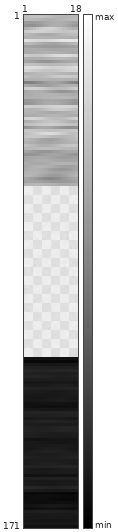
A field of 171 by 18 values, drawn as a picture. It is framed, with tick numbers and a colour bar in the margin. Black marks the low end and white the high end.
The table splits into 3 rows of 1 panel. Panel 1,1: high, streaked across. Panel 2,1: very high, checkered, faint in contrast. Panel 3,1: very low, streaked across, faint in contrast.
